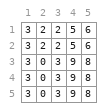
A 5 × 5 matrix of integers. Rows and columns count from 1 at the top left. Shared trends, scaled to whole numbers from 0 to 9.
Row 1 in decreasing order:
6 5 3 2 2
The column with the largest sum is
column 4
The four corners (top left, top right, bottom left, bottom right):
3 6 3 8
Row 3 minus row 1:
0 -2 1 4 2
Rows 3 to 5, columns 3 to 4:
3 9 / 3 9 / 3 9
